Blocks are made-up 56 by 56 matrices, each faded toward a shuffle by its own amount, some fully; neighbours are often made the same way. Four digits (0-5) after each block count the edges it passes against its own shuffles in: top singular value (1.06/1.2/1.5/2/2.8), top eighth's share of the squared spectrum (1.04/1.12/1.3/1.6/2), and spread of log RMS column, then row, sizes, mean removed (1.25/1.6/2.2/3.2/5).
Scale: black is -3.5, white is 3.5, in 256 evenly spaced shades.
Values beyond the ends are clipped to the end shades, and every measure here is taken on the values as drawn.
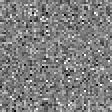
3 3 2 1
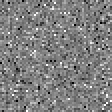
2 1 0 0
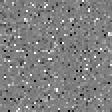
2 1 0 0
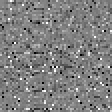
3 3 0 1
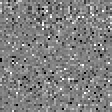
2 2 0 1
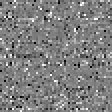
3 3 1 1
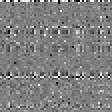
5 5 2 3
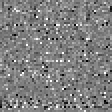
2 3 0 2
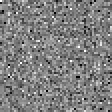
0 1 1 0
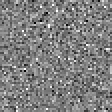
0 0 0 0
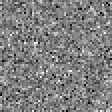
0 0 0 0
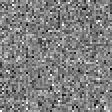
0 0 1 0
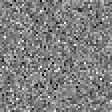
0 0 0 0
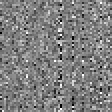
2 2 3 0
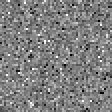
0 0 0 0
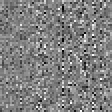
2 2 4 0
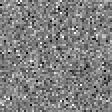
0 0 0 0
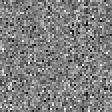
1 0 1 0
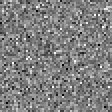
0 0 0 0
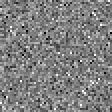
0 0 0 0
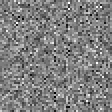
0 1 2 0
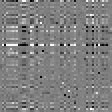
5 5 3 3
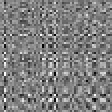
5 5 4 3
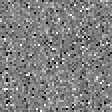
1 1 1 0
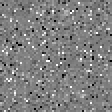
2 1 0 0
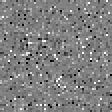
3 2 0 1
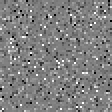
1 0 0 0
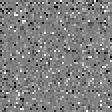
3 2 0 1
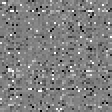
4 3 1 2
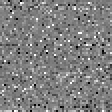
3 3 0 1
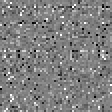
3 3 1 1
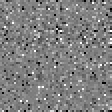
3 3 1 1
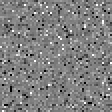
2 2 0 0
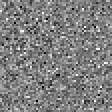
2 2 0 1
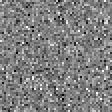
3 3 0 1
